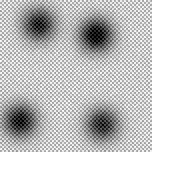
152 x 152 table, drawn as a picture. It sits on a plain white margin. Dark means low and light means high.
Odd rows or columns: none. Dips: four. Slope: none. Average level on the scale: 70%.
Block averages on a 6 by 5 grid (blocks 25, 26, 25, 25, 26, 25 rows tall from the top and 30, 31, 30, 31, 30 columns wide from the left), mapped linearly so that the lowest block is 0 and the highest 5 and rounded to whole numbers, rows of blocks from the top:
4 2 4 4 5 | 4 2 2 0 5 | 5 5 5 4 5 | 5 5 5 5 5 | 0 4 4 1 5 | 3 4 4 2 5
